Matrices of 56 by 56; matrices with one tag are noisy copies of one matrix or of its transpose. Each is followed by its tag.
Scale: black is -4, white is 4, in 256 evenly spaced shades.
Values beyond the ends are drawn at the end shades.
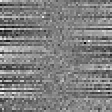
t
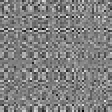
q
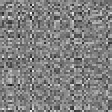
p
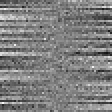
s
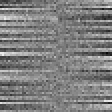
s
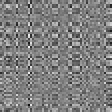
q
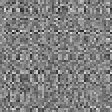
p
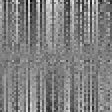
t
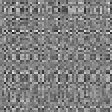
p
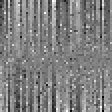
s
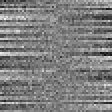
s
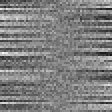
s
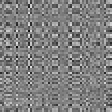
q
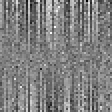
t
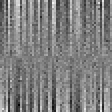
s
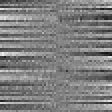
s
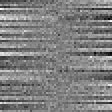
s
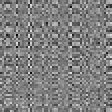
q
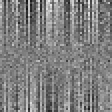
t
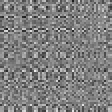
q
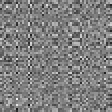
q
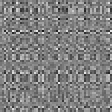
p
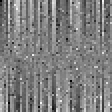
s
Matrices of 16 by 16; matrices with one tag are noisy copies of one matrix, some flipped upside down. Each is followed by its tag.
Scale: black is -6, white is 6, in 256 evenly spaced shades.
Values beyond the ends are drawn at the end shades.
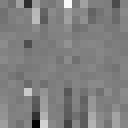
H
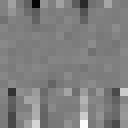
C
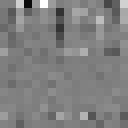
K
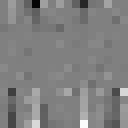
C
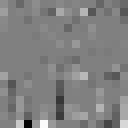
K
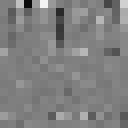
K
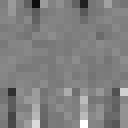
C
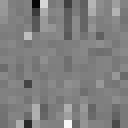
H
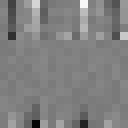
C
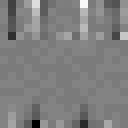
C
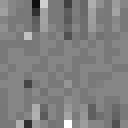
H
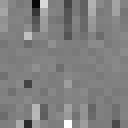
H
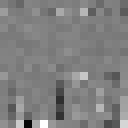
K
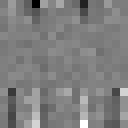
C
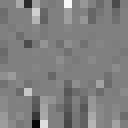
H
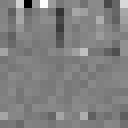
K
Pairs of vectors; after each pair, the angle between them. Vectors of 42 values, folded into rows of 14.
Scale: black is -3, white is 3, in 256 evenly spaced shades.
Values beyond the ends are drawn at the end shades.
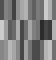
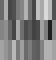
partly aligned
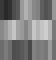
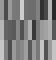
orthogonal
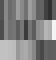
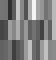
orthogonal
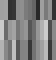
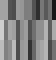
nearly parallel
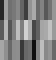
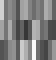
nearly opposite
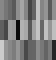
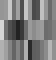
orthogonal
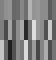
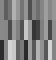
nearly opposite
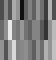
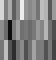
nearly opposite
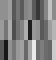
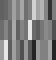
nearly opposite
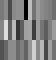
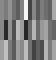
nearly opposite
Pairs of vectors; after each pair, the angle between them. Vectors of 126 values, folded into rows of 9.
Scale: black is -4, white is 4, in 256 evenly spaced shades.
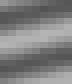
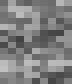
partly opposed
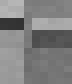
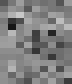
partly aligned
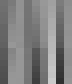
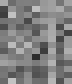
partly aligned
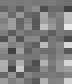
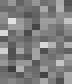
partly aligned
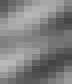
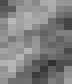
nearly parallel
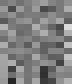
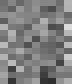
nearly parallel
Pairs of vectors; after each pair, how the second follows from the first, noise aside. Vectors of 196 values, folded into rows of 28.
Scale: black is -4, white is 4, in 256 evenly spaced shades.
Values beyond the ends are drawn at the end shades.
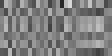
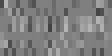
partly zeroed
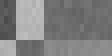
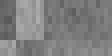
shrunk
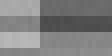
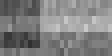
negated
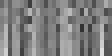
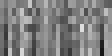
negated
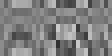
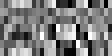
scaled up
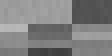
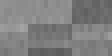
shrunk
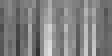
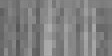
shrunk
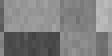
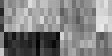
scaled up
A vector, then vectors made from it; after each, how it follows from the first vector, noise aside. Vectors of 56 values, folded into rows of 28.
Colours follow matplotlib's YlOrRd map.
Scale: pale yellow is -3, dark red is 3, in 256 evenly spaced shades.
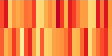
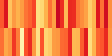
copied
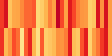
copied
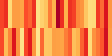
copied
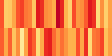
sign-scrambled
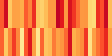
copied
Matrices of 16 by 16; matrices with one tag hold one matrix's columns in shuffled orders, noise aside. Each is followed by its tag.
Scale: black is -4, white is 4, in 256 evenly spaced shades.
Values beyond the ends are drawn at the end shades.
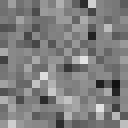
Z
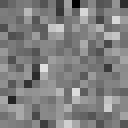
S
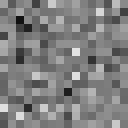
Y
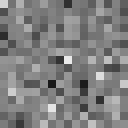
Z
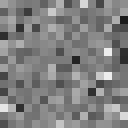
Y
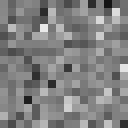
S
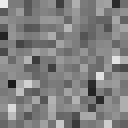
Z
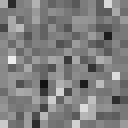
Z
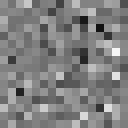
Y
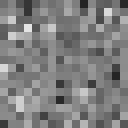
S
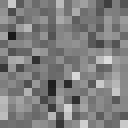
Z
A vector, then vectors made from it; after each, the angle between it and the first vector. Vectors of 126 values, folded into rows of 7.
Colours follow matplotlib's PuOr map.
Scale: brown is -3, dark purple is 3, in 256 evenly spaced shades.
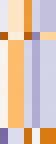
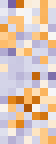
orthogonal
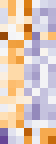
nearly parallel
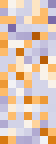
orthogonal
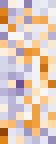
partly opposed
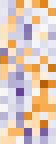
partly opposed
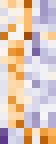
nearly parallel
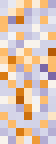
orthogonal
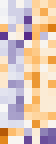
nearly opposite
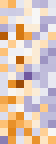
partly aligned
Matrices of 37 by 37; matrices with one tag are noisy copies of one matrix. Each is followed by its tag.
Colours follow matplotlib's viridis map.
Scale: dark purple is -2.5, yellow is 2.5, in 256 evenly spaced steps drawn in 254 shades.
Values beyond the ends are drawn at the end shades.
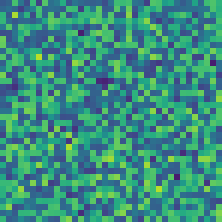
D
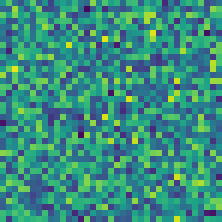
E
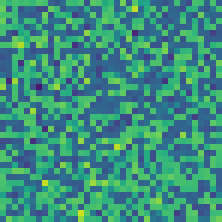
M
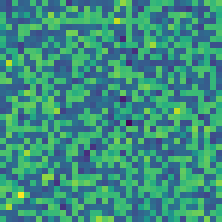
D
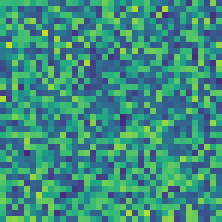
M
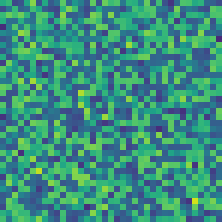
E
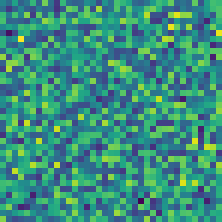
D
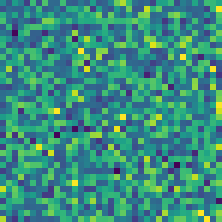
D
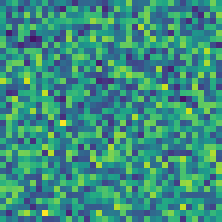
D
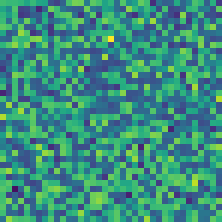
M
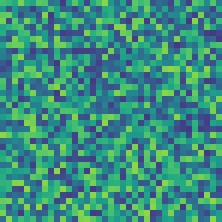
M
